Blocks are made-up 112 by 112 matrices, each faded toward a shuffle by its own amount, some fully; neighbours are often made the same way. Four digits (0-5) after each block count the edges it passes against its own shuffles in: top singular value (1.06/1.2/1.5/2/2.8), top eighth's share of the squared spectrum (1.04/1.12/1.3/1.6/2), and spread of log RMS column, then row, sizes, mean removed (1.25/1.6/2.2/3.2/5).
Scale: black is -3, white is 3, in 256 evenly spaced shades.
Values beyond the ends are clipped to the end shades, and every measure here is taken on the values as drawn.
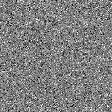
3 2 1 0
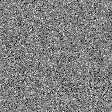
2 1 0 0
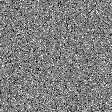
0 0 0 0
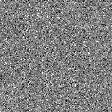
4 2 1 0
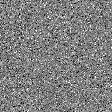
3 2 1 0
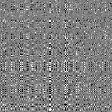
5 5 4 4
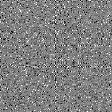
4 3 2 2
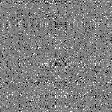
4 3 2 2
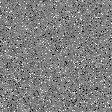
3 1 0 0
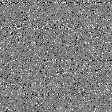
2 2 0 3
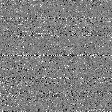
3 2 0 3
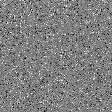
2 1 0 0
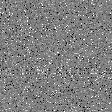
3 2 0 1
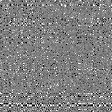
5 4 2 3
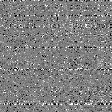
5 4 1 3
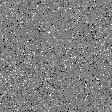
2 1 0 0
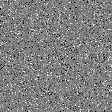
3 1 0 1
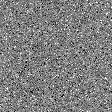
0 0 0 0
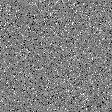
0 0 0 0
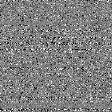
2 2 2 4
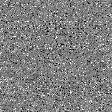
1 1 1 2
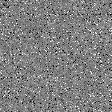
1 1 1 1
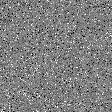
0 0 0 0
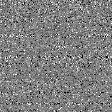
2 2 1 3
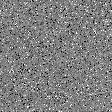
0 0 0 0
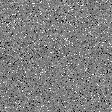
0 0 0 0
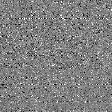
2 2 2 3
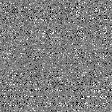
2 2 2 3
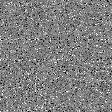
1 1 0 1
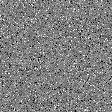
0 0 0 1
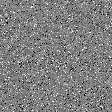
0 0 0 0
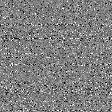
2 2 1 3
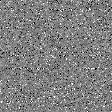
1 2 1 2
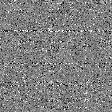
2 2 1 3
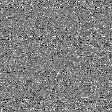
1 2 1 3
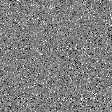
1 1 0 2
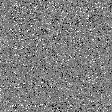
0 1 1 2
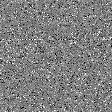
1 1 0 1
